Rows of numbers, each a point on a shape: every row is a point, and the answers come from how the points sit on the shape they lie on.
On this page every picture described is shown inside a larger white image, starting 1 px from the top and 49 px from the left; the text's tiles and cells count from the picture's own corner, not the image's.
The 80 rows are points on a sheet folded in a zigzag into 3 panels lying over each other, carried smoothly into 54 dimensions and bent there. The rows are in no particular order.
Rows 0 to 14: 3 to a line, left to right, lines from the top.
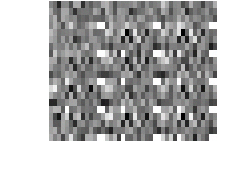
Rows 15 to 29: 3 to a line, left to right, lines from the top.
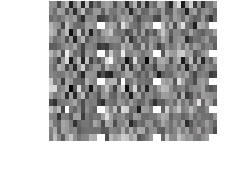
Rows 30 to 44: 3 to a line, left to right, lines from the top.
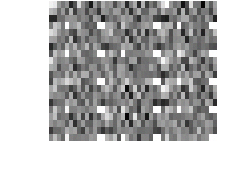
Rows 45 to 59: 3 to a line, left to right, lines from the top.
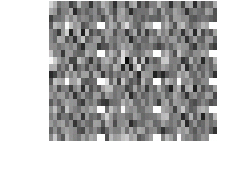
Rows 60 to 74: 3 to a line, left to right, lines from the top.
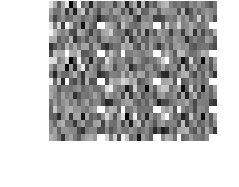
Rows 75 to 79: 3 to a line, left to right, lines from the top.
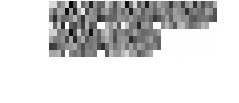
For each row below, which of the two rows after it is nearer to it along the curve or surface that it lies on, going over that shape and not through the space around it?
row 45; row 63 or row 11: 63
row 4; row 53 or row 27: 53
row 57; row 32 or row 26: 26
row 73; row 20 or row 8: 20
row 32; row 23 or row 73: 23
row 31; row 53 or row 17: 53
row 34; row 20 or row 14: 20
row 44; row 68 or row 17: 68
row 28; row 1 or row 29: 1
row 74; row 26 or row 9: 9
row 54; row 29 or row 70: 70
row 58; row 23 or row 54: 23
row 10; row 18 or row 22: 22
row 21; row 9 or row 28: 9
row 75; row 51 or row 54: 54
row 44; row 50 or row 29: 50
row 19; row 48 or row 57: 57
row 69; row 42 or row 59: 59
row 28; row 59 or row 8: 59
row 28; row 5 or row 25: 25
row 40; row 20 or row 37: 37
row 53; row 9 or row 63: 9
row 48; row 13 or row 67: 13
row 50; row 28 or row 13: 13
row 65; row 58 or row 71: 71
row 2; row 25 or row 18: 25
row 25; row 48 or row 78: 78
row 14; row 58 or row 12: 12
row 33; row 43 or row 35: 35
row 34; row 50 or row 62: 50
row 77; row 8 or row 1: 1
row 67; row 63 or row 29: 63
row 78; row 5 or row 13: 13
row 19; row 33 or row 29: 33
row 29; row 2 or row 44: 2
